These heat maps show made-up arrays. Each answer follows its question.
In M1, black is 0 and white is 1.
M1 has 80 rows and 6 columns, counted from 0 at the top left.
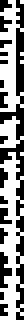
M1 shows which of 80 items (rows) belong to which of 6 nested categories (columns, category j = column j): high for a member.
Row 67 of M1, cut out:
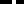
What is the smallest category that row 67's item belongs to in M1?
3
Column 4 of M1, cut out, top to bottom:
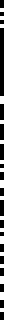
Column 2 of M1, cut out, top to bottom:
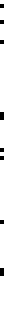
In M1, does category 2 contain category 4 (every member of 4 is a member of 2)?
yes
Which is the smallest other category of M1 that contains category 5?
2
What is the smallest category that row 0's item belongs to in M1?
5
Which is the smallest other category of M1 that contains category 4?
1
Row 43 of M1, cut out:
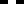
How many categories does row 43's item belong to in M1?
2
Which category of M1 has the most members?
3
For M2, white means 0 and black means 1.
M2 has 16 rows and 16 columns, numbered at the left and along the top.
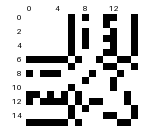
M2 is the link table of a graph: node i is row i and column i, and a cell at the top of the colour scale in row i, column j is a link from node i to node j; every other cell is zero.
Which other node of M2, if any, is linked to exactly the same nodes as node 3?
node 0
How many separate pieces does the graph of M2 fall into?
1
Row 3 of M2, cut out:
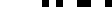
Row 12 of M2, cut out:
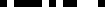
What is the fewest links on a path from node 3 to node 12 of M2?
1
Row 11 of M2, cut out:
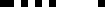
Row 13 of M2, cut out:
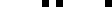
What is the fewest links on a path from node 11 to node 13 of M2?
3
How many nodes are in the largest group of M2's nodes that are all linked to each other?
2
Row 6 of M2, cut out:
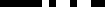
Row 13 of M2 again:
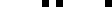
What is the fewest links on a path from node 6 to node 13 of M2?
1
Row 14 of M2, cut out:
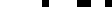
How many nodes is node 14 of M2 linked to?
4
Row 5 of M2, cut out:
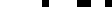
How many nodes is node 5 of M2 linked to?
4
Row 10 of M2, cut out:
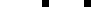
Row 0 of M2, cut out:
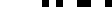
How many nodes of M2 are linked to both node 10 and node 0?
2
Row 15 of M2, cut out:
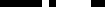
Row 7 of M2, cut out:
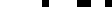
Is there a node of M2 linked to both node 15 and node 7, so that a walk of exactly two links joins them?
no
